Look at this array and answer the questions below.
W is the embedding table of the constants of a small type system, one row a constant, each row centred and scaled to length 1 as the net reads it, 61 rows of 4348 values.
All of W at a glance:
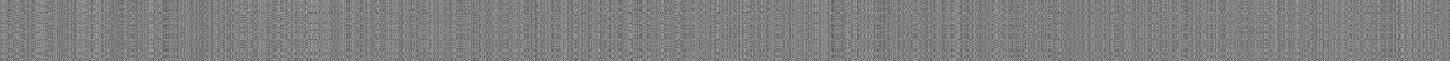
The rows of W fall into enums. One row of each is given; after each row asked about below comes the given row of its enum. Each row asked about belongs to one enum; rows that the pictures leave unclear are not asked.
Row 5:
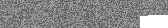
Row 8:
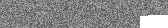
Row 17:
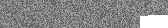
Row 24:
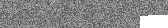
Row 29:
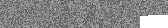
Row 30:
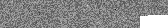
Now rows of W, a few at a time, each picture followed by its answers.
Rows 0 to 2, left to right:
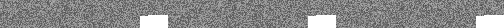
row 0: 24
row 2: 8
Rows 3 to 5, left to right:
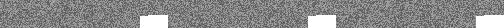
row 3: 24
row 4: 17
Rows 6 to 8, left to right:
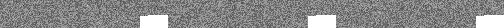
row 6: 30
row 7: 5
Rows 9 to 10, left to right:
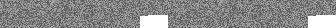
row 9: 24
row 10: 24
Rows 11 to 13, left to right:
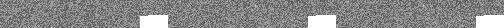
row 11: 5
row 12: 30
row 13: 30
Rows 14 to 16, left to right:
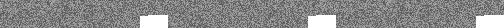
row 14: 24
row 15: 17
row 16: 24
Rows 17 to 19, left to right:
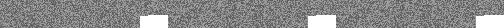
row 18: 5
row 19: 5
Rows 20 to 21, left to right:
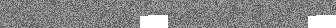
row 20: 17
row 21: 24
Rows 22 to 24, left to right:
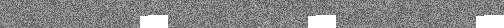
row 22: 17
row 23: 30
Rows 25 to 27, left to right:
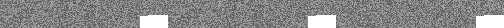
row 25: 5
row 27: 17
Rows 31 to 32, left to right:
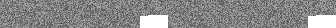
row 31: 8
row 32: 17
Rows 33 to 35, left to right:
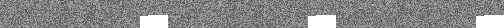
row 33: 29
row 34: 5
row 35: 24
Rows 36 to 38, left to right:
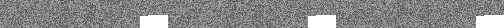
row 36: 29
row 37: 5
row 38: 24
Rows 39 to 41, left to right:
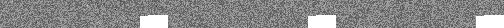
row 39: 30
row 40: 17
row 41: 5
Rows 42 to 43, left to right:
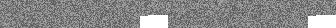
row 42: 17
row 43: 24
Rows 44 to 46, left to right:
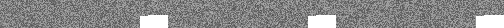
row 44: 17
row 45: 8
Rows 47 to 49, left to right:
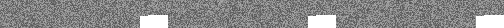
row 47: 17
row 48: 24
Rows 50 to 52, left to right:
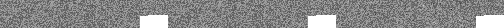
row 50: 5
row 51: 5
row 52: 30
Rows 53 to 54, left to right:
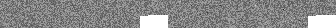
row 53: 17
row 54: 30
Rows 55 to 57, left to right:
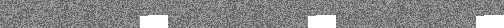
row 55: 5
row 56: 5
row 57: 24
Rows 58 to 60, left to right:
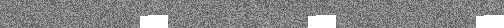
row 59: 30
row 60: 17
